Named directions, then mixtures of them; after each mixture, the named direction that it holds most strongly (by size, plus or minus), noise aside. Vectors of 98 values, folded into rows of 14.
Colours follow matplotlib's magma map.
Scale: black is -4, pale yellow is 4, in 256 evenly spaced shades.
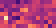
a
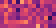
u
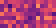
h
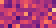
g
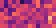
u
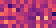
h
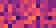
h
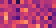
u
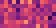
u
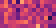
u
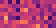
u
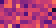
g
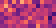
u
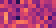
u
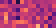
u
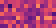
h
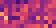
a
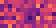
h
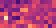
a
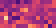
a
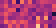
u
